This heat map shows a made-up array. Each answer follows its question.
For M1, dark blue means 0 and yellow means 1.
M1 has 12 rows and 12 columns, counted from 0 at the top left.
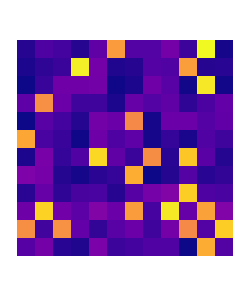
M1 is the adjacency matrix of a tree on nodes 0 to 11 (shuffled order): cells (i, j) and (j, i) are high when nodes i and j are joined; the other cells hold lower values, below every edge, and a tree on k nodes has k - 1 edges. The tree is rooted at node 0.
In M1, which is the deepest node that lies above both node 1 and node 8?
9
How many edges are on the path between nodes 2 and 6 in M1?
3
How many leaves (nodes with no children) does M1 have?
7
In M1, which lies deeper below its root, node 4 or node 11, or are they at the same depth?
node 4
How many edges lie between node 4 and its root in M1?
4
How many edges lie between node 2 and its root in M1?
2
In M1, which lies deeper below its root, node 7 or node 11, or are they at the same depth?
node 7
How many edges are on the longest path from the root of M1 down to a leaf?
4
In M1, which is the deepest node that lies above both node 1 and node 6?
9
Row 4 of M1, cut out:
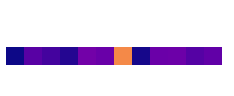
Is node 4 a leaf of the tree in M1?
yes
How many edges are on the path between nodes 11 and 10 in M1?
1
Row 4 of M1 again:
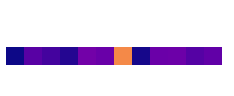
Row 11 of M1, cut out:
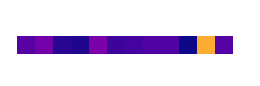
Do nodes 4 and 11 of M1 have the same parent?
no
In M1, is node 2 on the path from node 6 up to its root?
no
